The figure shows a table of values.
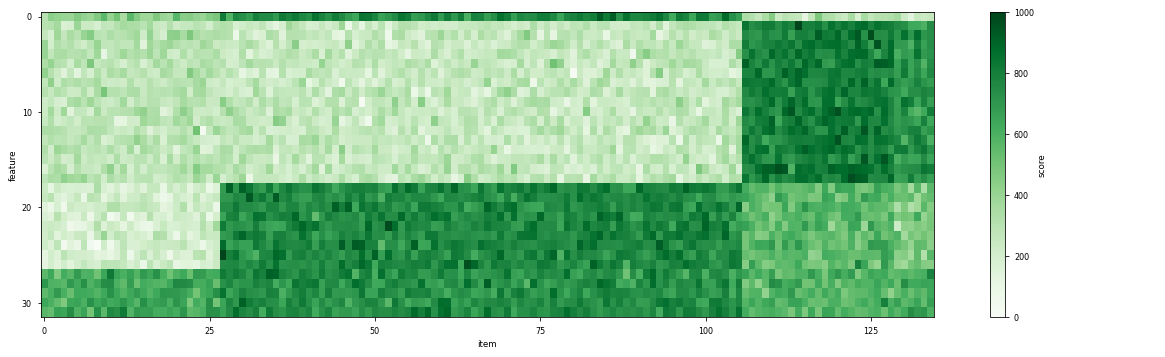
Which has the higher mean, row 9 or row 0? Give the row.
0
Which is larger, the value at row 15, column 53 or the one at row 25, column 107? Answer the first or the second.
the second
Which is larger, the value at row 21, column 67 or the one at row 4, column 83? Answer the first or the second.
the first
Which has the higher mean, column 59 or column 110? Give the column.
110
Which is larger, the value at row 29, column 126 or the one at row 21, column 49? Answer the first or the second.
the second
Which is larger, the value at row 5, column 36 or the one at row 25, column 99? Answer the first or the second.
the second
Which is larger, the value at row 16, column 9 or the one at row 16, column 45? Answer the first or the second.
the first
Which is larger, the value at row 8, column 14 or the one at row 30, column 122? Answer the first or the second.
the second
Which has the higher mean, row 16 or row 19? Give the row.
19
